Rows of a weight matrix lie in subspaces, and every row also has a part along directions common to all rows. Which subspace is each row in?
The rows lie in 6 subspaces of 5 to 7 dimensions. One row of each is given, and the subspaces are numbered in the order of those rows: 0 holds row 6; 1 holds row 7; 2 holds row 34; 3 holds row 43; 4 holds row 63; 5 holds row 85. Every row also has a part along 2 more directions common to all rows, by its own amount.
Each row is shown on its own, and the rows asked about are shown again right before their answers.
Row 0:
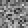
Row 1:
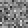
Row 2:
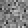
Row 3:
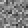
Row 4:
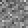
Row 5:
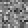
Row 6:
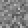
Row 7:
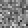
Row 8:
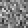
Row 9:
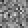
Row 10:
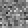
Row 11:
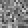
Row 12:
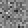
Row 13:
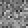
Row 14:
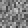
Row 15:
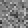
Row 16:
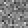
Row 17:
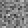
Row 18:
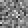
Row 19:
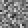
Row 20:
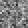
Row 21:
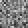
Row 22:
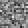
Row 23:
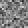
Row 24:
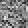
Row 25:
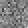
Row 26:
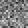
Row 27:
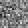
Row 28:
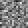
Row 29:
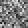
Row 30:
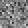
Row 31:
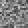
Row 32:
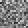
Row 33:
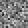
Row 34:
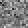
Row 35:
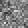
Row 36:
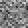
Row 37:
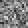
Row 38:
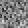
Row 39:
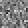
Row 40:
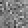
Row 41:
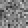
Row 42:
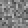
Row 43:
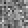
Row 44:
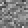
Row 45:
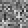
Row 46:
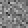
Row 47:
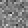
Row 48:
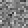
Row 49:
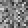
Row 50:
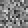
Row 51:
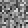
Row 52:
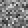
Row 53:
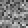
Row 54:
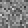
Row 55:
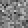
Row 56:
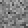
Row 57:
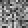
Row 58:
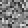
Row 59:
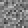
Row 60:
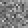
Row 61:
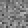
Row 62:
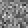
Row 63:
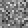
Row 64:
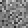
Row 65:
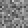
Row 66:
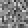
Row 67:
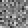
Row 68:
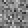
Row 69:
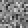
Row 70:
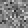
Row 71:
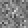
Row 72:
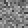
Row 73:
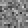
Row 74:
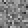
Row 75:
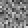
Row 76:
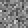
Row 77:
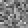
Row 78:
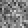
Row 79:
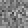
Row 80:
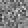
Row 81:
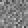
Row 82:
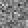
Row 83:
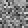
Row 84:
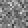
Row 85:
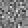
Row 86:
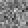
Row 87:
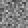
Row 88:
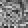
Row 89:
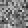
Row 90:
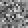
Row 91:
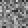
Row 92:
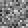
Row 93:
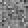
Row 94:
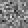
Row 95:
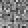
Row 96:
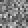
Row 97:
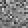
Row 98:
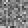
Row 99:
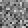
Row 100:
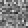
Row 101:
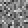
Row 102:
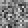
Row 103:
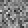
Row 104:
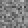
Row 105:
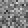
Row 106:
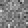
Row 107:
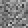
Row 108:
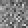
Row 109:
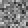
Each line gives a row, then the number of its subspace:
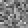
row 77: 1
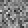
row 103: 0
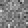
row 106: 2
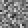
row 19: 0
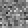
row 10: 3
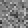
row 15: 4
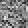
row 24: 4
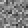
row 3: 3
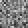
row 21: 1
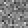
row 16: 1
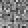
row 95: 5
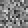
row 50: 4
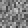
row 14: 0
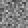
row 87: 4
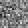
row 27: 2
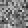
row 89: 3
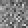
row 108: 4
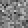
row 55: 1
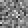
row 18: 4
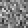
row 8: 2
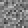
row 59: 3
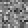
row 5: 4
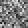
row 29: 2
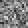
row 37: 1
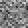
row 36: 4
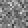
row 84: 2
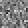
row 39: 4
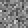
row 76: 4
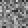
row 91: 5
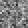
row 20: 1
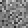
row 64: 3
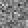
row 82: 1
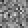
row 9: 0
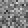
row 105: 0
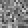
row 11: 5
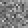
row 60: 4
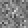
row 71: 2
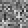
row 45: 5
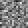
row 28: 4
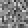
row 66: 5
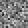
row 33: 0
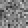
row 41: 2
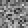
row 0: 0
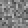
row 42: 5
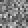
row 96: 0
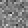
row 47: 3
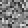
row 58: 5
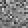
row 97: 3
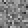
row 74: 1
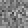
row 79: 5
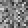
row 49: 4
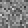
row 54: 2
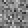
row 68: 1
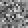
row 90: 4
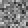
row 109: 1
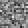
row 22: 0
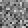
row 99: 4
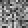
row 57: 5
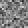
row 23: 2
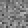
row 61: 0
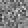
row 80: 5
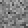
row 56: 2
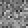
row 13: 0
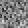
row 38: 2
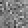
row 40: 3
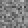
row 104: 2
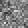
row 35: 5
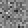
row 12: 5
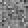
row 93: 3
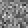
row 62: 5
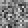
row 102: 0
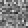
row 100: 3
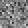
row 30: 1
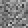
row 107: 4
